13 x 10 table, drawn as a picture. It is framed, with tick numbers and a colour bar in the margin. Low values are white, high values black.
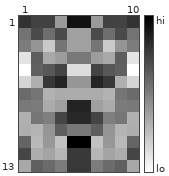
There is no overall slope. The left and right halves mirror each other. Overall the values sit about 50% of the way up the scale. The ninth with the highest average is the bottom middle.
